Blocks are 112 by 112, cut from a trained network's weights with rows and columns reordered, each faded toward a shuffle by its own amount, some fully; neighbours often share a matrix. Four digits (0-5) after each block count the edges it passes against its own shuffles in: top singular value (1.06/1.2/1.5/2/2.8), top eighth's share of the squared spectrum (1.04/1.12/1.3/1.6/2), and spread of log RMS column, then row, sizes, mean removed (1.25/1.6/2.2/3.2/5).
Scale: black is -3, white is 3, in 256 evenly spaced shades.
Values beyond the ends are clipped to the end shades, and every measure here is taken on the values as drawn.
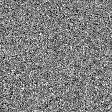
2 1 0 0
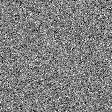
0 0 0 0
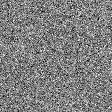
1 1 0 0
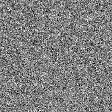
2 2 1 0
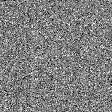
2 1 0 0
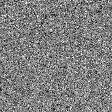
2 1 0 0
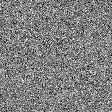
0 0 0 0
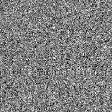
3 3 2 2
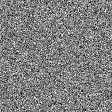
0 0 0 0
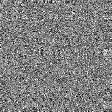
4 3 1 2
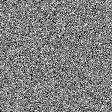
0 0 0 0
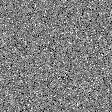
0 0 0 0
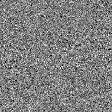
3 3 1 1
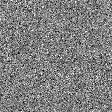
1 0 0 0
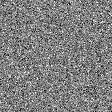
1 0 0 0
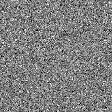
3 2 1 0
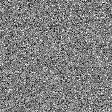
3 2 0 0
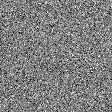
1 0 0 0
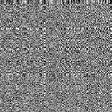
5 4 3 3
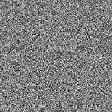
4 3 1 2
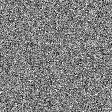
1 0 0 0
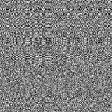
5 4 1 3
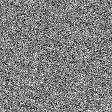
1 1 0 0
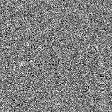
3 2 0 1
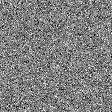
1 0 0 0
